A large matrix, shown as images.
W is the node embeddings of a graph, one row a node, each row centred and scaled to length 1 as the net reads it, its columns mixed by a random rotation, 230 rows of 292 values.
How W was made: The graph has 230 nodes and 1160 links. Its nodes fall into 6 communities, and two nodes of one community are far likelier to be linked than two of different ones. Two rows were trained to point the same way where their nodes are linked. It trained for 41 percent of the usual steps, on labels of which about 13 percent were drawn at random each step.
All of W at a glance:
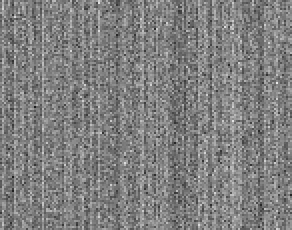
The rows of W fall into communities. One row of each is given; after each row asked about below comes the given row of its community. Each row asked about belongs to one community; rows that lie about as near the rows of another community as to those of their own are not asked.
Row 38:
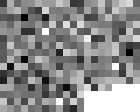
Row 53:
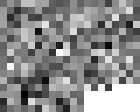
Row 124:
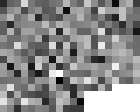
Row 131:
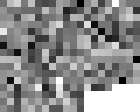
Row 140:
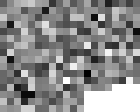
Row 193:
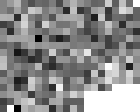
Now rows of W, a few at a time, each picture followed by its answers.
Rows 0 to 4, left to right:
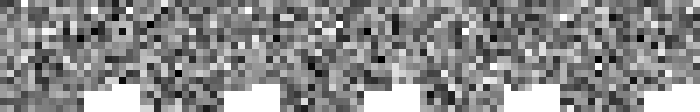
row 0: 140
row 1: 124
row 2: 124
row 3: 140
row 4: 124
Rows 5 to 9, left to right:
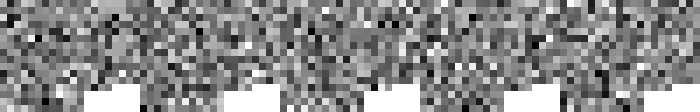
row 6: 38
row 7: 38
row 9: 38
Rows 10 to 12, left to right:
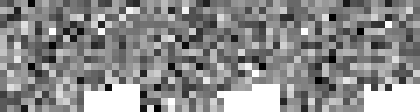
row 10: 53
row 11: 38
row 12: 53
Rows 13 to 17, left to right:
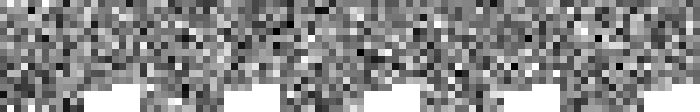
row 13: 38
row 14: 53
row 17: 140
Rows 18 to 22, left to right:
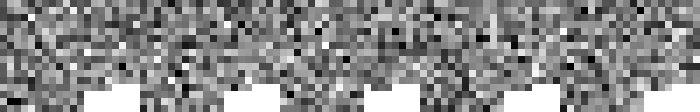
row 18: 193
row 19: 38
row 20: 53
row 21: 124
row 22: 124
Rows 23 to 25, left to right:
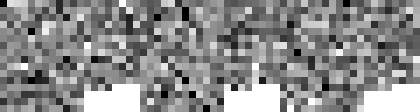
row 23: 193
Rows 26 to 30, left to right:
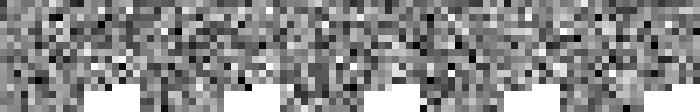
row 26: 193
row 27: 53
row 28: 140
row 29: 38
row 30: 124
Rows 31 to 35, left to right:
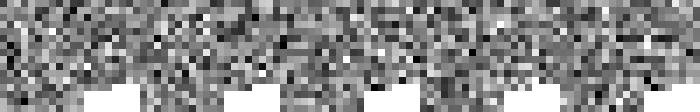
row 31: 140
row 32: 193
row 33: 131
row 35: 131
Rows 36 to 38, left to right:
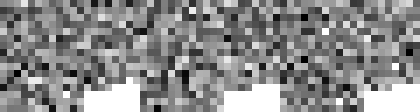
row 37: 38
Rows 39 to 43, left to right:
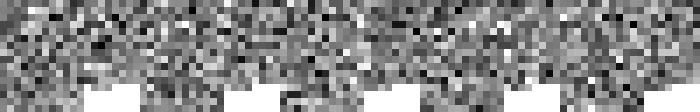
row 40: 53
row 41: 38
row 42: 38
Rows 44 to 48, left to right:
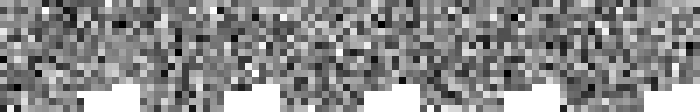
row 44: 124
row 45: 131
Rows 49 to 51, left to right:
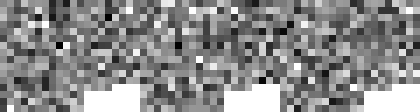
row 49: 53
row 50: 140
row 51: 140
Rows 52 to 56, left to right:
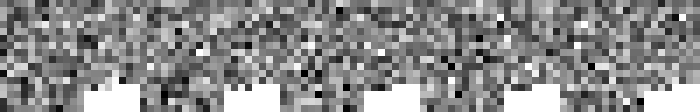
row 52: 38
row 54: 131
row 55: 131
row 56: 124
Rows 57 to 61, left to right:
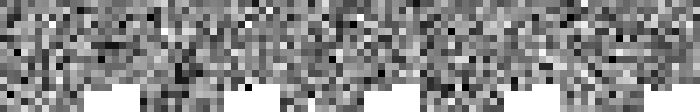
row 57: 53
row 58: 53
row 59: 53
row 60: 38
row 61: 53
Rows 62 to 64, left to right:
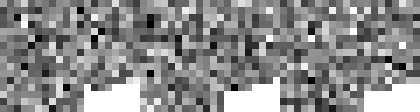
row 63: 131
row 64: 193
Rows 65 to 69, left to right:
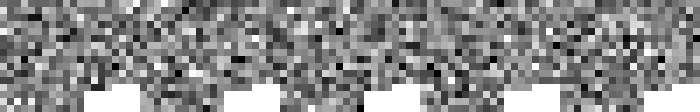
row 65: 131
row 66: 124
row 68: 140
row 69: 38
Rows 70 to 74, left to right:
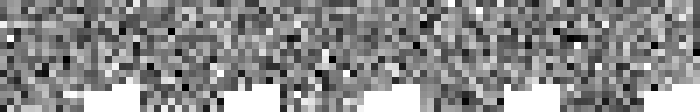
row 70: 193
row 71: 38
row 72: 38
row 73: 124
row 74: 124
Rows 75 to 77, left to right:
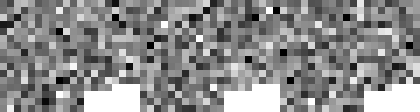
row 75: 124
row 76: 193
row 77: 131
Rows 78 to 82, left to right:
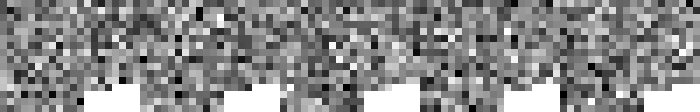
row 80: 124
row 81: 38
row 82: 38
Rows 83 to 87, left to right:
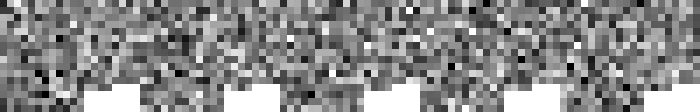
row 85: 193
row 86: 53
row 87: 124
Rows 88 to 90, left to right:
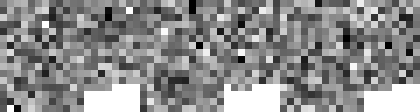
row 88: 193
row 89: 53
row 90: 140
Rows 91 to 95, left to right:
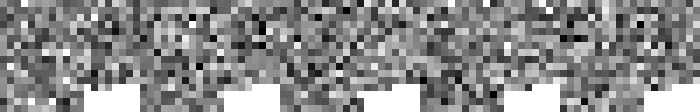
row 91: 53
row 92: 140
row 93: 124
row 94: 193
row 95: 131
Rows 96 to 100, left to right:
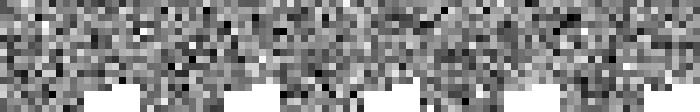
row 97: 124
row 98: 38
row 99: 124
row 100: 53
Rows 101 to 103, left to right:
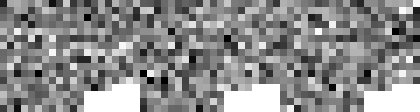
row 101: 193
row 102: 38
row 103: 140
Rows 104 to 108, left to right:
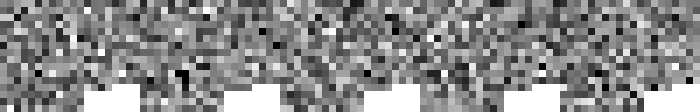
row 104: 124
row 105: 38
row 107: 193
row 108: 38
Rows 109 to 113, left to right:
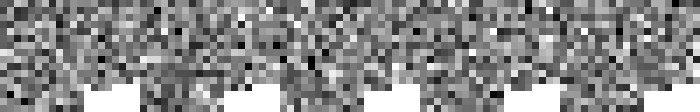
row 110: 53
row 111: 124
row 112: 193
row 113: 53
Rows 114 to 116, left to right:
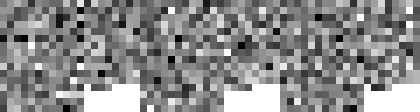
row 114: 131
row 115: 53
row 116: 131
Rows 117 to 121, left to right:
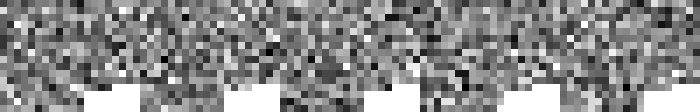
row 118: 38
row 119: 53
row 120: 38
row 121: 193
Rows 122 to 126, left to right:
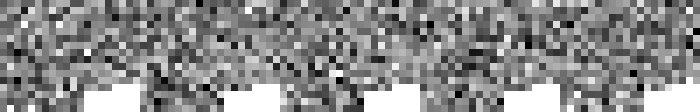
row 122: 193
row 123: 124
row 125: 131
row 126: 131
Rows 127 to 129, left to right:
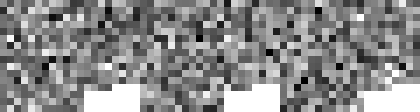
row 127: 193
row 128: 131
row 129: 140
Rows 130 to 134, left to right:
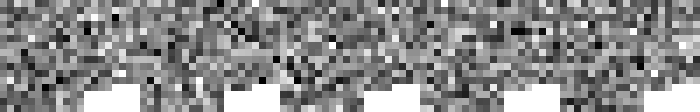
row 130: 124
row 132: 124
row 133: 140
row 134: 193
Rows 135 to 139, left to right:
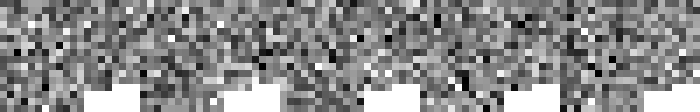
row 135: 53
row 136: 38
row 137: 124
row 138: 38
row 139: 38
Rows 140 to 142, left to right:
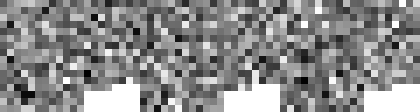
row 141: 38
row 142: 193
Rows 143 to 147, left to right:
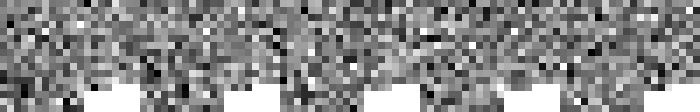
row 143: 38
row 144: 124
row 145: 140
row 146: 124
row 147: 131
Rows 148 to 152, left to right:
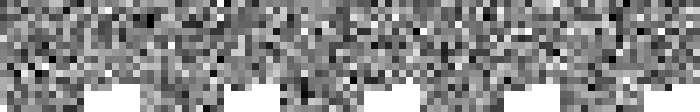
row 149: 131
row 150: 53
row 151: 131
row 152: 53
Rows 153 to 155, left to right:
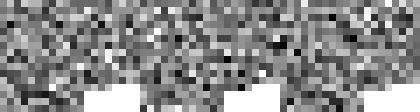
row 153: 140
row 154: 193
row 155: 140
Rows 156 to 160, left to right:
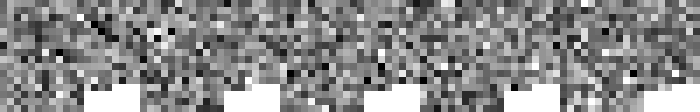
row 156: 131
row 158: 131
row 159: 124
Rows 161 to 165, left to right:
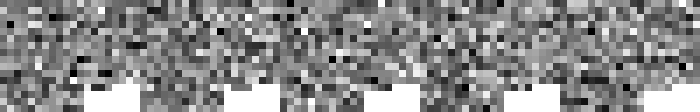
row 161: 131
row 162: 53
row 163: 53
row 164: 124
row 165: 193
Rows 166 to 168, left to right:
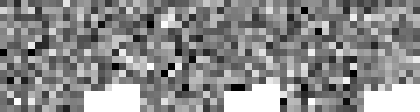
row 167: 131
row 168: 53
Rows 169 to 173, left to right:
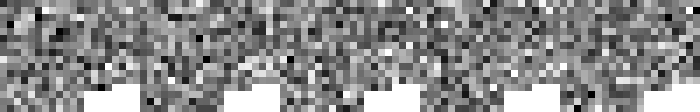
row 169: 131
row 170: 140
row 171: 193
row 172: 193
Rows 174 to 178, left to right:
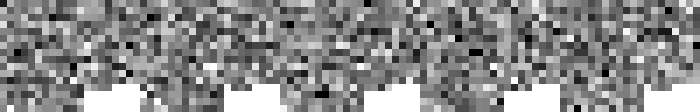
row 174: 193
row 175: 53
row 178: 193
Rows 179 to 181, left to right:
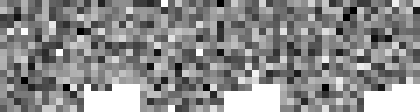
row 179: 53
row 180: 140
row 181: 131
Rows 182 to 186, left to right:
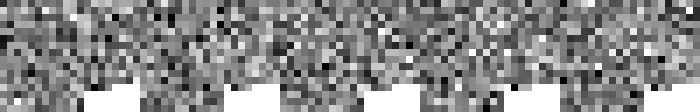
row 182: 131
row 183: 124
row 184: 140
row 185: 38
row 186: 193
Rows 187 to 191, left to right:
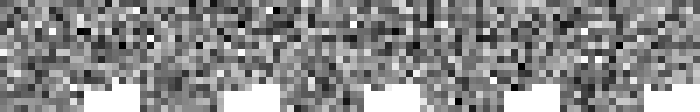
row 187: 53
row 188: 193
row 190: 131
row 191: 53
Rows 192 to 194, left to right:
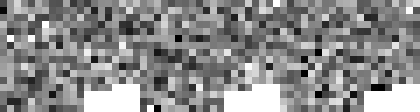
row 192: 193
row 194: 131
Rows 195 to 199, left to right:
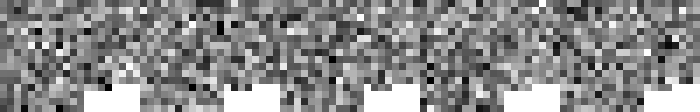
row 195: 53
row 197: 53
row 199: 53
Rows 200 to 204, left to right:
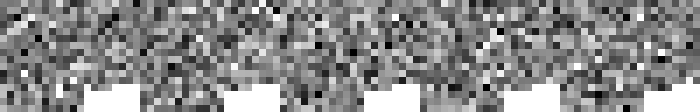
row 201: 38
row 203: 53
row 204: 131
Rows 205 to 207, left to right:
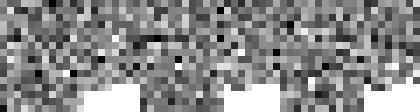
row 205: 124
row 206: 124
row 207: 131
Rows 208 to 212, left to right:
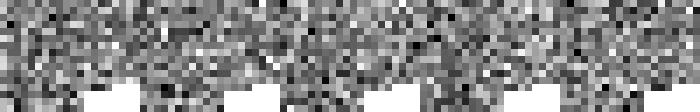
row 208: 131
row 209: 53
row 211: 124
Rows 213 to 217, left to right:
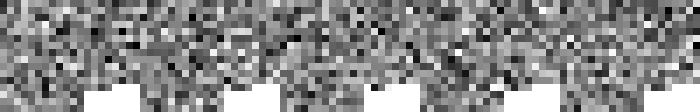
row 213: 140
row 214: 131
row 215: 131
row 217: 193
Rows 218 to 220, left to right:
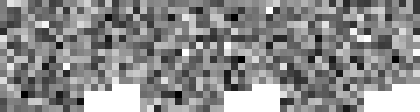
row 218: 53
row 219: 131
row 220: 53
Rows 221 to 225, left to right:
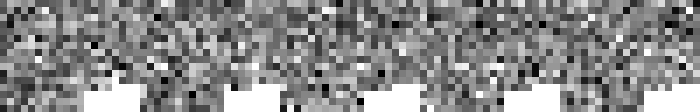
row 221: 38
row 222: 124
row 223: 38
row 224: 131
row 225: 193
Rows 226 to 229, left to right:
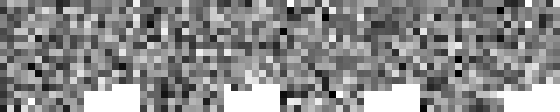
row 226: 38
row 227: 53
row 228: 38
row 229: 124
